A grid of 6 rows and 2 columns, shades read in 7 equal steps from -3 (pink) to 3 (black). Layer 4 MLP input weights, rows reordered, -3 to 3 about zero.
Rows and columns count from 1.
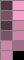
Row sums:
-2 -3 -1 -2 -3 1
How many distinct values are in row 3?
2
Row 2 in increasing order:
-3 0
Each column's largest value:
1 3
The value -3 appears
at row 1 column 2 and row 2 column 2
